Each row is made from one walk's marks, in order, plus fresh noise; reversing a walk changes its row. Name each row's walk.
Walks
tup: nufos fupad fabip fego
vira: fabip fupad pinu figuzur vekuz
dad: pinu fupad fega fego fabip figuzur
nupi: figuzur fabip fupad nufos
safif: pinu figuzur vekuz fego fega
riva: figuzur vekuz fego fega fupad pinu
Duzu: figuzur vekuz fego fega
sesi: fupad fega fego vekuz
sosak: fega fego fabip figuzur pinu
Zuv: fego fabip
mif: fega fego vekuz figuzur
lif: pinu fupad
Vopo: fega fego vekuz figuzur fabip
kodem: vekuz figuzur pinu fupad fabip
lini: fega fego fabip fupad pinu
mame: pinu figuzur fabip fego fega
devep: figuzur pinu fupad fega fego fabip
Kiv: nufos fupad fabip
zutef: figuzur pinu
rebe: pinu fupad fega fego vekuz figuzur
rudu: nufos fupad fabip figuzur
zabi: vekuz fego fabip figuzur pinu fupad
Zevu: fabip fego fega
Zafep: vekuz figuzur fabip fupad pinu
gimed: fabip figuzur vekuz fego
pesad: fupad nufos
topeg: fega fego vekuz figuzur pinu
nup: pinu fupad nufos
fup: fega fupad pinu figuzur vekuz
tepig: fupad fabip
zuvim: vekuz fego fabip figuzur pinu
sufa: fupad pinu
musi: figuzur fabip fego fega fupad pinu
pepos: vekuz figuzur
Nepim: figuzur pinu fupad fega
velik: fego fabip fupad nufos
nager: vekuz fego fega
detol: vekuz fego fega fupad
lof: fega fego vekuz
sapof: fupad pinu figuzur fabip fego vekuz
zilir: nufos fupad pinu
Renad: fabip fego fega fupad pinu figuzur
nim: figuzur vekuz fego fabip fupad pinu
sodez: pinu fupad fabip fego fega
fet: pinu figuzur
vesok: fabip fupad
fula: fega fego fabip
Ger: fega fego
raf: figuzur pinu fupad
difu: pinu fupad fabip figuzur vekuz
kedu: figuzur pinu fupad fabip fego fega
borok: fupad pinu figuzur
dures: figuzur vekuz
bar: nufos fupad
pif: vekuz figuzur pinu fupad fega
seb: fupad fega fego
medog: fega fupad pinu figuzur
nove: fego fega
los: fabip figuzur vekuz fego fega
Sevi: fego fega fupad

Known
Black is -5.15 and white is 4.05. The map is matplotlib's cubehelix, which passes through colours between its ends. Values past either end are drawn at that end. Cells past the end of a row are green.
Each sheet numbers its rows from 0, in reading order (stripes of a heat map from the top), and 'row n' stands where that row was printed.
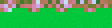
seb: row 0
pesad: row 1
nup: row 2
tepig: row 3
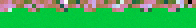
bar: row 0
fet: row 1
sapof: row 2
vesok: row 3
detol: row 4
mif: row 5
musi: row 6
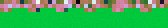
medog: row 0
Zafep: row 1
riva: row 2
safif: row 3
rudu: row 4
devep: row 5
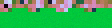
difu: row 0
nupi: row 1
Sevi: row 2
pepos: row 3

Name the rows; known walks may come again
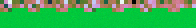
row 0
sapof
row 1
mame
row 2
sesi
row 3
rebe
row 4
pif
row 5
dad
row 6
rudu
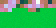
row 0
Sevi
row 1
zabi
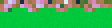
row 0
lini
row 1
raf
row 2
safif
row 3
borok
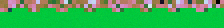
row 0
zutef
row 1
fula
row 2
tepig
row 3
gimed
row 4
fet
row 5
fup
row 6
Renad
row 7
musi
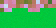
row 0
Ger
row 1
zilir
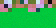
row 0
difu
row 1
riva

